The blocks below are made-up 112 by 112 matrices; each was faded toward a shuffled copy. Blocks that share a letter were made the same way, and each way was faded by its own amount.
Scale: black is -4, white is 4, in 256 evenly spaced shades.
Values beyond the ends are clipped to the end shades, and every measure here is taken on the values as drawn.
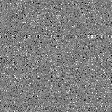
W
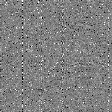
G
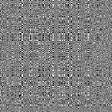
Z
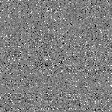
W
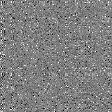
G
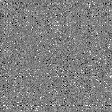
W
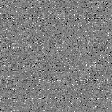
W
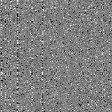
G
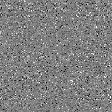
W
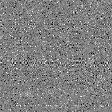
W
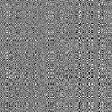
Z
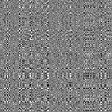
Z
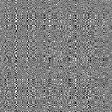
Z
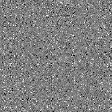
G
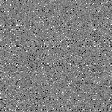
W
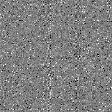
G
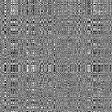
Z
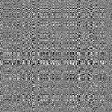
Z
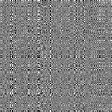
Z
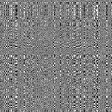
Z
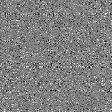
W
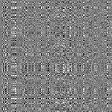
Z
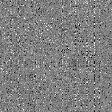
G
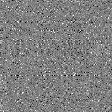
W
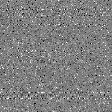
W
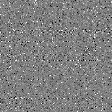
W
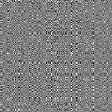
Z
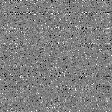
W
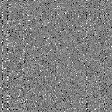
G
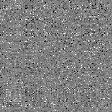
W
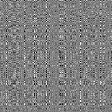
Z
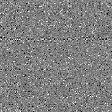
W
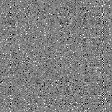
G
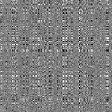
Z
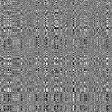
Z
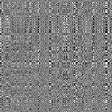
Z
